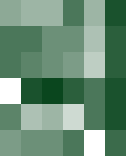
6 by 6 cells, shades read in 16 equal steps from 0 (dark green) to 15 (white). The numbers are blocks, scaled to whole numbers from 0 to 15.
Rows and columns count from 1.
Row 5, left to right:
5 10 9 12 4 1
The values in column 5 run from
4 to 15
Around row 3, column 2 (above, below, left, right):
4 1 4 6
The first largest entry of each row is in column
2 5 5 1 4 5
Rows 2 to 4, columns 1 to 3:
4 4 6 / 4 5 6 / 15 1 0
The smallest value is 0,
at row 4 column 3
